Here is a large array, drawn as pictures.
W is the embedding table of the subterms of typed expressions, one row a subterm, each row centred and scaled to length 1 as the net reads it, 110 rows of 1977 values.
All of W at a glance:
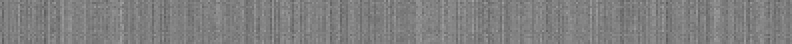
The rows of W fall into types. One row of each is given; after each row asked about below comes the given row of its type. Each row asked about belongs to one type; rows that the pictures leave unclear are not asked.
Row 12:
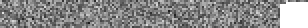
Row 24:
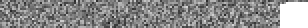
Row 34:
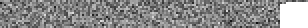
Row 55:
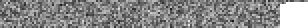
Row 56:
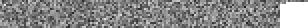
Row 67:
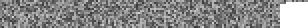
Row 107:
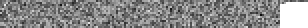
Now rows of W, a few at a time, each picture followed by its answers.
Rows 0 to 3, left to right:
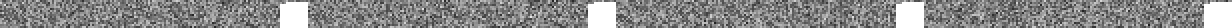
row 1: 12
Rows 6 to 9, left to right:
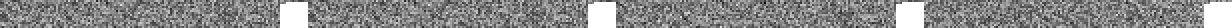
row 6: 107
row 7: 107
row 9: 67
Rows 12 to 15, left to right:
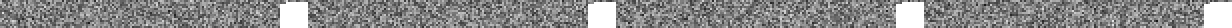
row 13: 34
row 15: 55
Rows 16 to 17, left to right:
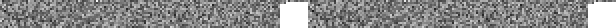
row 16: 56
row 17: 56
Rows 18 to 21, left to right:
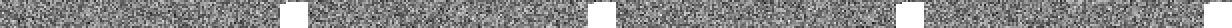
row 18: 12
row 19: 55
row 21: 24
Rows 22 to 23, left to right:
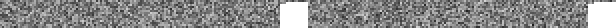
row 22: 34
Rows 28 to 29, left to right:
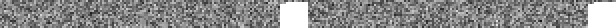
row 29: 55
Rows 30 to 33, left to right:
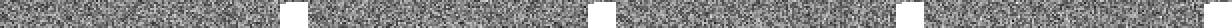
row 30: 107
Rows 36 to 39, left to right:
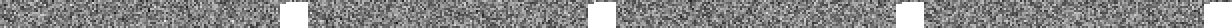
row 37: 12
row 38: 67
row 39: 34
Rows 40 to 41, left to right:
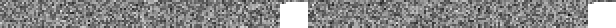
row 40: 55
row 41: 107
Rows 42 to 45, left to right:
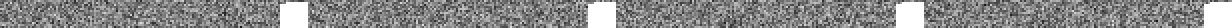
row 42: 107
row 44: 24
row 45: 55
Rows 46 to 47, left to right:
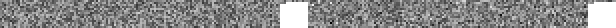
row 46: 67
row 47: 56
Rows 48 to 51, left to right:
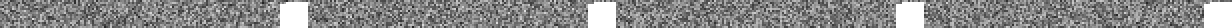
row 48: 24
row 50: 67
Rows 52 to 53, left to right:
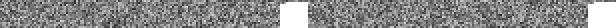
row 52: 24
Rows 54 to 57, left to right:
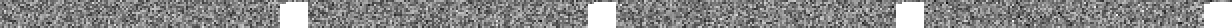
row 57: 24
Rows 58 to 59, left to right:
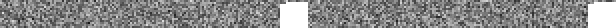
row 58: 12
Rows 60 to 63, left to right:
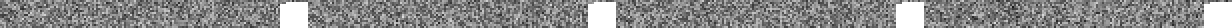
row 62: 67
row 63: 56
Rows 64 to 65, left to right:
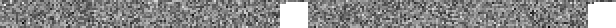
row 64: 56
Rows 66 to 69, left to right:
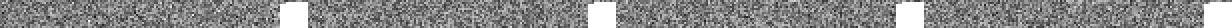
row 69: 24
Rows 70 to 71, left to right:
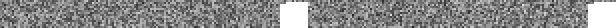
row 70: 67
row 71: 67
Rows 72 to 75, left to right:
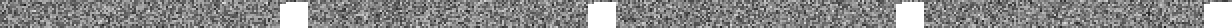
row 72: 107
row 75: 107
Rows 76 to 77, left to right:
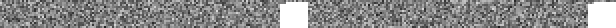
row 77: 24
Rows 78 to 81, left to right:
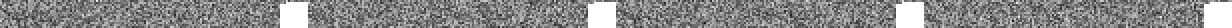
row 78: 56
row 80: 12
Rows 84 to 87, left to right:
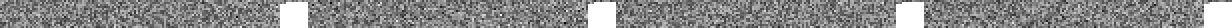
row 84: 67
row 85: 34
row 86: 107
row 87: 107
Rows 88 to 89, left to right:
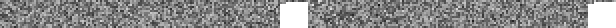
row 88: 34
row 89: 56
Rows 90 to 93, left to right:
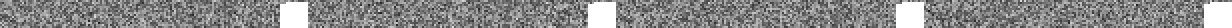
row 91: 55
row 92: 67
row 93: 56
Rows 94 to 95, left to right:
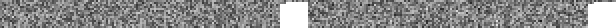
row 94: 67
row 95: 55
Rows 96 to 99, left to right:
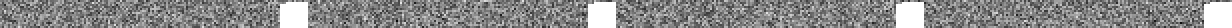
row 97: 56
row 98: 34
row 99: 34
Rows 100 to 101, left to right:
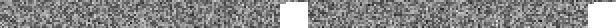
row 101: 55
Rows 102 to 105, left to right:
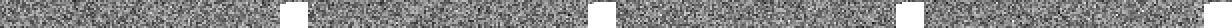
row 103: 107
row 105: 107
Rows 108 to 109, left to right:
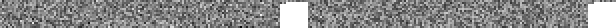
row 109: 67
